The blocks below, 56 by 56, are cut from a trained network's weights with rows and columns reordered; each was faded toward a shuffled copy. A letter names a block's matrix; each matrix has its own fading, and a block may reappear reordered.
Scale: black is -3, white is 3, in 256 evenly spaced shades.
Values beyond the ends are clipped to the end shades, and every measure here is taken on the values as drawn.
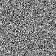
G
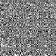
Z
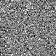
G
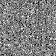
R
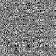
Z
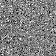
R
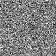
G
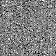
R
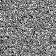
G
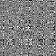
Z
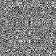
Z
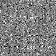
R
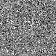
R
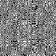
Z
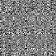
Z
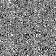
R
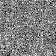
R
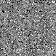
R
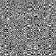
Z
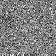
G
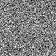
G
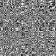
Z
